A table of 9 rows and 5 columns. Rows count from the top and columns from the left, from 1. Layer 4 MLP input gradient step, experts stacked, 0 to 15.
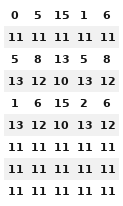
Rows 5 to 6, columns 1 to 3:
1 6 15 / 13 12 10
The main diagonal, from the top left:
0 11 13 13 6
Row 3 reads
5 8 13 5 8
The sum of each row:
27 55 39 60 30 60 55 55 55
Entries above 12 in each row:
1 0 1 2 1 2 0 0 0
